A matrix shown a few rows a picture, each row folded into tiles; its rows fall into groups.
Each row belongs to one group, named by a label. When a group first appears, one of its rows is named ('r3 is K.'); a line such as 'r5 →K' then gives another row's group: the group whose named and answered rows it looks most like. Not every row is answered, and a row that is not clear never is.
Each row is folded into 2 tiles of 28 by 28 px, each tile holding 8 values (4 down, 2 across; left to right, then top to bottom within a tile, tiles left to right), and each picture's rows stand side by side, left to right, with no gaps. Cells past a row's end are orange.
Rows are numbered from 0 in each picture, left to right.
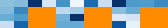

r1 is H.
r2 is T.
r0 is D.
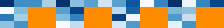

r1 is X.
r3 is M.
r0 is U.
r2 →U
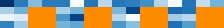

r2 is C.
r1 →H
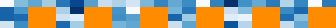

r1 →C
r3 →U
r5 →U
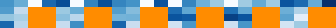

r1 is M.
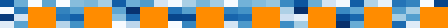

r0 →U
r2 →X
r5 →C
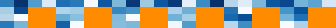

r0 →C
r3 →M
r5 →X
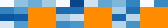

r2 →U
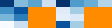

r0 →X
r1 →T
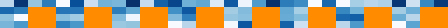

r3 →X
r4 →M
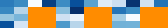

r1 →C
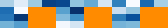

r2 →H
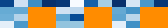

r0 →M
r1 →H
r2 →M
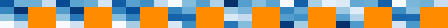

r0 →X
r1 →X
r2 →X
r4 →T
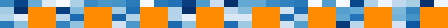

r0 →C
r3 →C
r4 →T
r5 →U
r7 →D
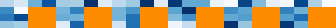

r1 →D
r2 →D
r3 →X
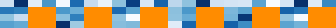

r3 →D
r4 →H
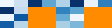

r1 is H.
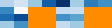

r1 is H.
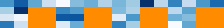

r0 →C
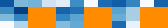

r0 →X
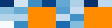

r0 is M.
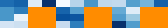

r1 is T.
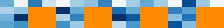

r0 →H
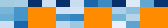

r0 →D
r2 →M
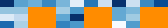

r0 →T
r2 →M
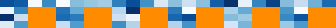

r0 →U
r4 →M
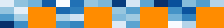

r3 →X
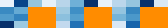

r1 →D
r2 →D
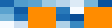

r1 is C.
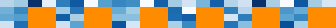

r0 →D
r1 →U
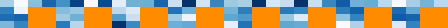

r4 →D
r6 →X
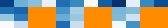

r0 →X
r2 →M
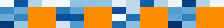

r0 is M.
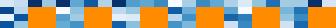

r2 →T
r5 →D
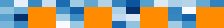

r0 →H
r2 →C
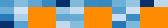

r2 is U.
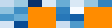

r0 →D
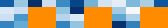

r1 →C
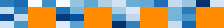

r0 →U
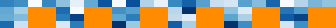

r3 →C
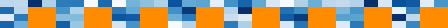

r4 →C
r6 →D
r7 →U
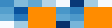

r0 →X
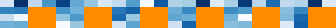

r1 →X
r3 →D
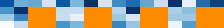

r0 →X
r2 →C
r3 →M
